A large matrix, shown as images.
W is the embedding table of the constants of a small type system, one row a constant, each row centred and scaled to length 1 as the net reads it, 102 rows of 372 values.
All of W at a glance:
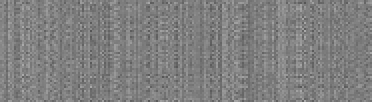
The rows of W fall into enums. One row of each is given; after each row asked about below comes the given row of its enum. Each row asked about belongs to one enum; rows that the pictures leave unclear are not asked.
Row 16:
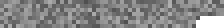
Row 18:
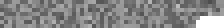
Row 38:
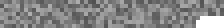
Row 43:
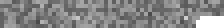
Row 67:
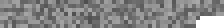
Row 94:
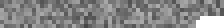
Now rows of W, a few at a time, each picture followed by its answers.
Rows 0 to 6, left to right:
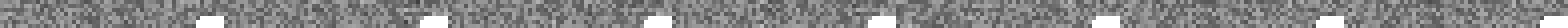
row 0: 67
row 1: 18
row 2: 18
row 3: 18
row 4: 43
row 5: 16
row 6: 16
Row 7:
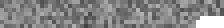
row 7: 94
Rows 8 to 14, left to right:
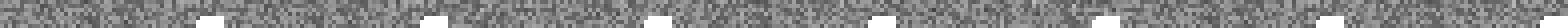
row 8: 67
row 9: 67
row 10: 43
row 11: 16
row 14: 16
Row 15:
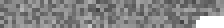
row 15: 18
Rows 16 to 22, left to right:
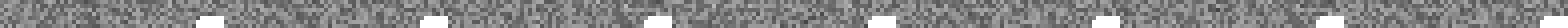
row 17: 38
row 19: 43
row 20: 38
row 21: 18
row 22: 38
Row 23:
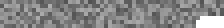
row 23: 38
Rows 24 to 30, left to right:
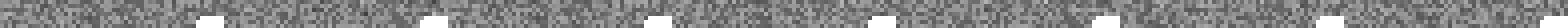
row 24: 67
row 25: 18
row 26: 67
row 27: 16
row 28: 18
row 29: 43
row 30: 38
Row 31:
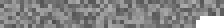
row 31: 38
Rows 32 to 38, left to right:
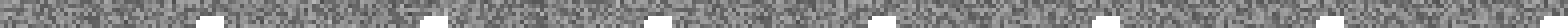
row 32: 67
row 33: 18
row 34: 16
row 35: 67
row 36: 38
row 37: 38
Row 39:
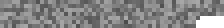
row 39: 67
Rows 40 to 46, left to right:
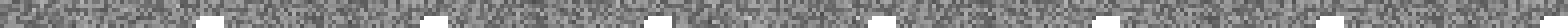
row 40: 43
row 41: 67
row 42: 16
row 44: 16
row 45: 67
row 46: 67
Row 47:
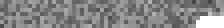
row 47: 18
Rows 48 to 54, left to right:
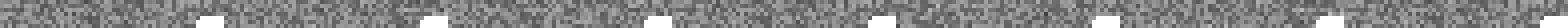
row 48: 67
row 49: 18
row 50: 38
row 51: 67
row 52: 43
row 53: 18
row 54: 67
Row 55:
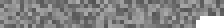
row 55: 38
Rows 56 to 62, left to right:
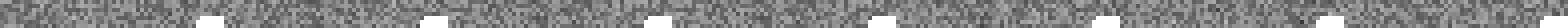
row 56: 43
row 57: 16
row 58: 67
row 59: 67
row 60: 94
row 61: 18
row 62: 38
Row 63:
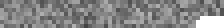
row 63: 94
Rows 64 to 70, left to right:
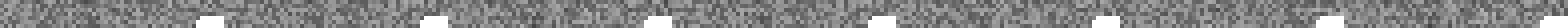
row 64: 16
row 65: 67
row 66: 94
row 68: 38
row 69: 18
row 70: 94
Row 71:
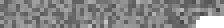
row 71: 18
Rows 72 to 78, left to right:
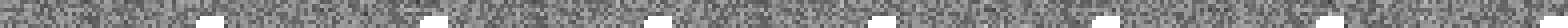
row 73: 18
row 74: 16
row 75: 16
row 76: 18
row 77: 18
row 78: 43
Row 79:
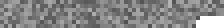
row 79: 16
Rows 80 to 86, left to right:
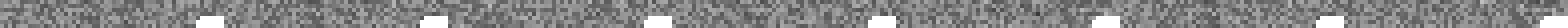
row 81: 16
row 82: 43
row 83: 38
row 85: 16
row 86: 18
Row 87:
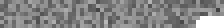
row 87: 18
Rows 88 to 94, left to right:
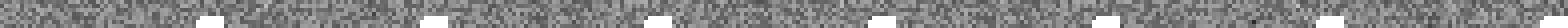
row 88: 38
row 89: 43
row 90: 67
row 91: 16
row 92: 67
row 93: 43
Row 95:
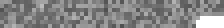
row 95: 43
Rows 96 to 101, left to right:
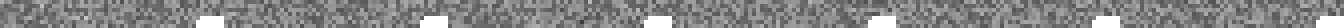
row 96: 43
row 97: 67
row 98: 43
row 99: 18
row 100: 38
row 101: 38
